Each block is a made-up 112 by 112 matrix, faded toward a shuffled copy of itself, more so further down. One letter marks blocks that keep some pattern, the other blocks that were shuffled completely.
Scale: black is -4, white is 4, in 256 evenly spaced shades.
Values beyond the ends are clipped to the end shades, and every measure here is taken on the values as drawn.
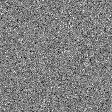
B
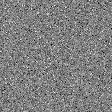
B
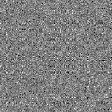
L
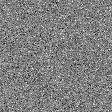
B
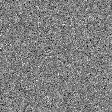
B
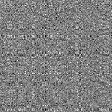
L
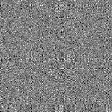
L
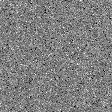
B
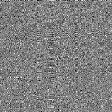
L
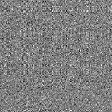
L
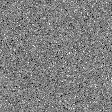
B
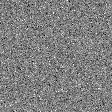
B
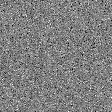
B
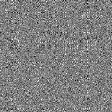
L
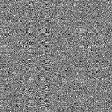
L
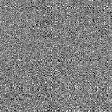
L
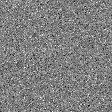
B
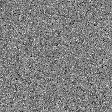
B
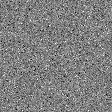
B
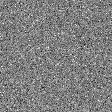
B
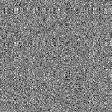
L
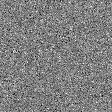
B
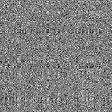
L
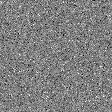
B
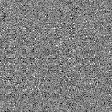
L
